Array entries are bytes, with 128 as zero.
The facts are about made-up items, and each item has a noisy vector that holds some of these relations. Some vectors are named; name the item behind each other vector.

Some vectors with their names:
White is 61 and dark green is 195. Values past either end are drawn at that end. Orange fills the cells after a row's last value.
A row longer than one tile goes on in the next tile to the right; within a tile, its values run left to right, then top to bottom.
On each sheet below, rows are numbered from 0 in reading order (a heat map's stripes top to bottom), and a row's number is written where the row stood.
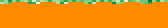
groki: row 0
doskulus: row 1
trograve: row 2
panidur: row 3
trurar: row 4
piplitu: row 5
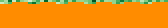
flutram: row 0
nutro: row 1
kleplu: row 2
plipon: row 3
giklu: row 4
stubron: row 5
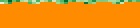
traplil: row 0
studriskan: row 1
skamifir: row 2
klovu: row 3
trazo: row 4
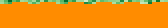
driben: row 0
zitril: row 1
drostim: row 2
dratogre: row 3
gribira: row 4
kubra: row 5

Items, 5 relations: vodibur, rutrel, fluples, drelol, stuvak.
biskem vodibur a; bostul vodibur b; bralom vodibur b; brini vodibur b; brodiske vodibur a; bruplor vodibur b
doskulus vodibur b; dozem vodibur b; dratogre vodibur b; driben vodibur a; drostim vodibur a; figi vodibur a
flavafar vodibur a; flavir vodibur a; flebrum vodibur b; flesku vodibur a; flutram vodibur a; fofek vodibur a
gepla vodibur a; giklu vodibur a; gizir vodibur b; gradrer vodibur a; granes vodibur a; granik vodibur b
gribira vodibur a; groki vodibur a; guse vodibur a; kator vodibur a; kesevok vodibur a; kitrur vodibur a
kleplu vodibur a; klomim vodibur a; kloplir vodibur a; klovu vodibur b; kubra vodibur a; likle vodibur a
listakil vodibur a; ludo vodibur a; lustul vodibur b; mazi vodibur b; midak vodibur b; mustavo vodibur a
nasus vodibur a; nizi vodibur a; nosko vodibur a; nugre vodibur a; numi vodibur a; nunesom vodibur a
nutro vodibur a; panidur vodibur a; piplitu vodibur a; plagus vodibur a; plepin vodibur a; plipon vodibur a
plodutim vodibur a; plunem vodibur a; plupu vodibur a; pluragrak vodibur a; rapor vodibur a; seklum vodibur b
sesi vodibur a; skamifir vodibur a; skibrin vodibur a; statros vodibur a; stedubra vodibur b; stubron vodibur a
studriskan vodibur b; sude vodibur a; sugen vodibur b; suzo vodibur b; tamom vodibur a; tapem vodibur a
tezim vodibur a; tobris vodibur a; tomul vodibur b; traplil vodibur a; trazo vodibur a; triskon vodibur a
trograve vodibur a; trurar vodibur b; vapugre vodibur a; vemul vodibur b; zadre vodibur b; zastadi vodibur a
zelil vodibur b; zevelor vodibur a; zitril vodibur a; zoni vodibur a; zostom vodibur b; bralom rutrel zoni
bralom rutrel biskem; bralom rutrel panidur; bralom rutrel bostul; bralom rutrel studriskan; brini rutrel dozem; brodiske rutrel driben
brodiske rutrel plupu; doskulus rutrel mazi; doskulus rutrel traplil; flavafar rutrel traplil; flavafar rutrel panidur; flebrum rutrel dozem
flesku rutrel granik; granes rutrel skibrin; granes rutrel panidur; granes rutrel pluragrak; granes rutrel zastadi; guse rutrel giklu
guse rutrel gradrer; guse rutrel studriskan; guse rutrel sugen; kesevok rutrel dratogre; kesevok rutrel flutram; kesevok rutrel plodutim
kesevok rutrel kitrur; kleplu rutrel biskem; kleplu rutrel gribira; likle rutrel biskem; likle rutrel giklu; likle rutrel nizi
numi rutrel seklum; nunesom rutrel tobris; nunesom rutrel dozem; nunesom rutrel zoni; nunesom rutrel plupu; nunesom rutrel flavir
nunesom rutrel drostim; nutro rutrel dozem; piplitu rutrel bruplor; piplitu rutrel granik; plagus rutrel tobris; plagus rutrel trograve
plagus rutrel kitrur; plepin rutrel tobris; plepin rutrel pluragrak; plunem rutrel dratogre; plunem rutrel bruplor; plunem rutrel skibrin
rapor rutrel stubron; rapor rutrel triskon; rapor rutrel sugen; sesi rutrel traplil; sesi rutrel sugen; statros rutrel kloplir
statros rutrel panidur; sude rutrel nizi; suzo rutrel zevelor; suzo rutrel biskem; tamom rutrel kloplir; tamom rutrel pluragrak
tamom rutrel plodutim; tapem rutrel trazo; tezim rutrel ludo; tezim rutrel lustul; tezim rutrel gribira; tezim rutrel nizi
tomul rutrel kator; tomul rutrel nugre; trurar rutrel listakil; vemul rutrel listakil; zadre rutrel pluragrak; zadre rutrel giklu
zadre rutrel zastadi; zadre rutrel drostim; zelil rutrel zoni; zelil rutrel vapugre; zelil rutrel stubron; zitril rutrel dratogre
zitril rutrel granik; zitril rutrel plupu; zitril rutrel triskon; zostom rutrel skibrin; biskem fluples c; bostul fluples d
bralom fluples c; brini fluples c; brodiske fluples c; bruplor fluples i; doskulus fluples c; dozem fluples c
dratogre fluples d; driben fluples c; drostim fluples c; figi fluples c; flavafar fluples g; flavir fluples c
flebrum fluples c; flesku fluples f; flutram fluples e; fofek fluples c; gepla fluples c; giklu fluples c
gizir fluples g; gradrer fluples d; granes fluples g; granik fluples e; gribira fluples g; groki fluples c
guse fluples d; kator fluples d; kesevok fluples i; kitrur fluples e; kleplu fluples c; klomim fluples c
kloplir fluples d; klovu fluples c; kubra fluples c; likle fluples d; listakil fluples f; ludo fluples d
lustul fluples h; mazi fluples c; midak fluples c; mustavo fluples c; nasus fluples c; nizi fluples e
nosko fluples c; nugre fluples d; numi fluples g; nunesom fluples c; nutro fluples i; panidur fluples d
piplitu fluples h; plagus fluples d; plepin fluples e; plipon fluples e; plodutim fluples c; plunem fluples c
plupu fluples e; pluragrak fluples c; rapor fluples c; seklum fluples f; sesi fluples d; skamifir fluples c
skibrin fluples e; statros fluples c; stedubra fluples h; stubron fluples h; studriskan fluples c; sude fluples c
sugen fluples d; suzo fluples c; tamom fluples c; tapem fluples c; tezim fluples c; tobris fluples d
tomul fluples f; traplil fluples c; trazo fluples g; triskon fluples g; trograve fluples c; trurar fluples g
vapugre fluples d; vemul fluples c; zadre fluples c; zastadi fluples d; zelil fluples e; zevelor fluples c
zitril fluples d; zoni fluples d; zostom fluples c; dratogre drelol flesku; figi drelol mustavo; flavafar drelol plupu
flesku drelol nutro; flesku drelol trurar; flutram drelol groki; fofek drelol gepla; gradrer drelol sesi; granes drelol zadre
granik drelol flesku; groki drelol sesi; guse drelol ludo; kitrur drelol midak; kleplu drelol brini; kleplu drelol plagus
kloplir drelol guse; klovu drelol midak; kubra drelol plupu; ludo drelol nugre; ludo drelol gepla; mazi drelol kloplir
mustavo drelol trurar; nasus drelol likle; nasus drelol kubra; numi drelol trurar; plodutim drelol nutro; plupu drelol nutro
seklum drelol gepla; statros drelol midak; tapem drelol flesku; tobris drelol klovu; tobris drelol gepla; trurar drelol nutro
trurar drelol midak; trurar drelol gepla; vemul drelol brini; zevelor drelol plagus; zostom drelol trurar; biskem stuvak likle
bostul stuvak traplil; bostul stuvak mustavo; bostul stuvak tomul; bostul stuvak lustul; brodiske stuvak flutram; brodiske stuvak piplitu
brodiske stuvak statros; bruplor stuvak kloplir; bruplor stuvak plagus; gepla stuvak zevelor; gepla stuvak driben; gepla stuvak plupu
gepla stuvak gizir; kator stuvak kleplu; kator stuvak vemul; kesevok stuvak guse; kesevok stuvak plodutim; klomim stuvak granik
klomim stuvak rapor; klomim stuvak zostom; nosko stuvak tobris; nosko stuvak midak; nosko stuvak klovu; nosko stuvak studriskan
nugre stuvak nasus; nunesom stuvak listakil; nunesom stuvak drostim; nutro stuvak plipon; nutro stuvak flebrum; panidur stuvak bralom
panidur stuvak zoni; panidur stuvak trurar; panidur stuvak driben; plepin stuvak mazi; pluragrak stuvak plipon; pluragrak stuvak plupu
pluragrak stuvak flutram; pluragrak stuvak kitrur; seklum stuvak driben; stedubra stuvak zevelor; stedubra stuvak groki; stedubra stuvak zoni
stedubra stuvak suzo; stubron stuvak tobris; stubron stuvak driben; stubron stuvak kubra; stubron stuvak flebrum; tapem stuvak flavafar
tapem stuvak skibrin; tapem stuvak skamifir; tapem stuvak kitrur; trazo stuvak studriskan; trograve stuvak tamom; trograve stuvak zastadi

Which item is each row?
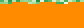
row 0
plagus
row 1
granik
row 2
sugen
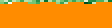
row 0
bostul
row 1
numi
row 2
nosko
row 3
nugre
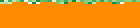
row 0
tomul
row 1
mazi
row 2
statros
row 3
brodiske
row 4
seklum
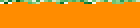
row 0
plepin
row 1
gizir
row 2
biskem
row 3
brini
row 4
zostom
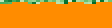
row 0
fofek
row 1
nunesom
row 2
plupu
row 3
flavafar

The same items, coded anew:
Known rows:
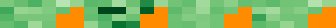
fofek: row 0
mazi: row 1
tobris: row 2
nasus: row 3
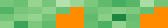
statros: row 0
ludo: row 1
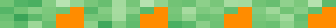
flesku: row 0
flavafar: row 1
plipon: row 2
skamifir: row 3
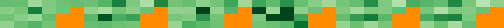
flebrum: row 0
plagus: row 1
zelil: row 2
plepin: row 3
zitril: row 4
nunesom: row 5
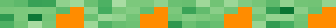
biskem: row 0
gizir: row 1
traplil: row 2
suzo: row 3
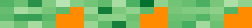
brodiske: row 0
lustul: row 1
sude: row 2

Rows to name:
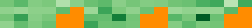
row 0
piplitu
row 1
zastadi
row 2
likle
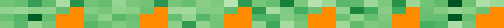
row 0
sesi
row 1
zoni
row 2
guse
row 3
tapem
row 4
dozem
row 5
kator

